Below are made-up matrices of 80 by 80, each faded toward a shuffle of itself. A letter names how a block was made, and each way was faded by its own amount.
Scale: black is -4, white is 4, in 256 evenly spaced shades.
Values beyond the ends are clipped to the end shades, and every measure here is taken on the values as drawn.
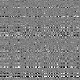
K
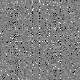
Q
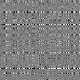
K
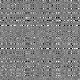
K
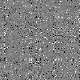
Q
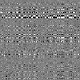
K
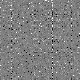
Q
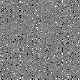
Q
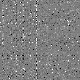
Q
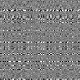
K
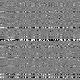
K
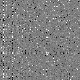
Q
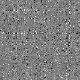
Q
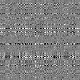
K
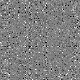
Q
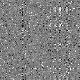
Q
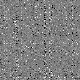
Q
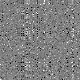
Q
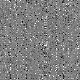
Q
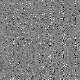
Q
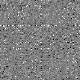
Q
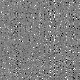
Q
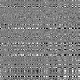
K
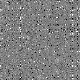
Q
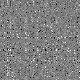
Q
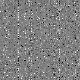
Q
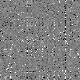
Q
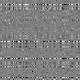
K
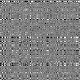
K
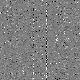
Q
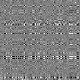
K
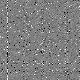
Q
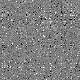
Q
